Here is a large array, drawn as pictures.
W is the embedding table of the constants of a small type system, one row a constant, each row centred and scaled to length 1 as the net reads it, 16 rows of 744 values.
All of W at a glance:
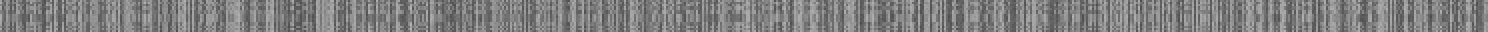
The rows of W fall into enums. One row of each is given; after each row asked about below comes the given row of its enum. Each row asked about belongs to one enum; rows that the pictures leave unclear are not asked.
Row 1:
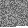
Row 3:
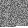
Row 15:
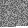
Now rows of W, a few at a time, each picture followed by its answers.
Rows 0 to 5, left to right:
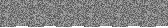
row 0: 3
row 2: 15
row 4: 3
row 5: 15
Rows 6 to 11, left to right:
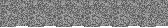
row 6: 15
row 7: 1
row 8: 1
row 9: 1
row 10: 1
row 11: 3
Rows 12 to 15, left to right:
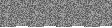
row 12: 3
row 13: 15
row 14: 3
